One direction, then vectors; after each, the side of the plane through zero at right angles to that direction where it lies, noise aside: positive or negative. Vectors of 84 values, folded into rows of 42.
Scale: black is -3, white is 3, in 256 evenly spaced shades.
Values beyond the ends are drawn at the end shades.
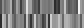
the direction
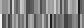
negative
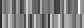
positive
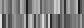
negative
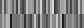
positive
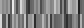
negative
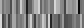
negative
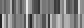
positive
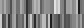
negative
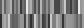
positive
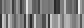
positive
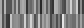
negative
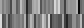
negative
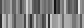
positive
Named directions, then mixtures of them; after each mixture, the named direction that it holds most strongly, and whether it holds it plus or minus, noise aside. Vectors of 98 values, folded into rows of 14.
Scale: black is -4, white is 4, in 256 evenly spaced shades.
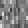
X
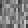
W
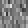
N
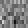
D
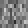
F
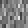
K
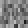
F, minus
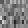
D, plus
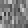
X, plus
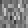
K, plus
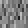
K, minus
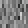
K, minus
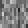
X, plus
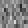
F, minus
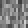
W, plus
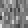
X, plus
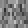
F, minus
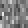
X, plus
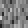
X, minus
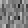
K, minus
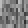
W, minus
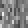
X, plus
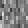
X, plus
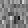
D, plus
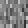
W, minus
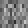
F, plus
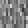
N, plus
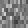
D, plus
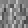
F, minus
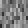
X, minus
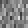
K, plus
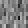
K, minus
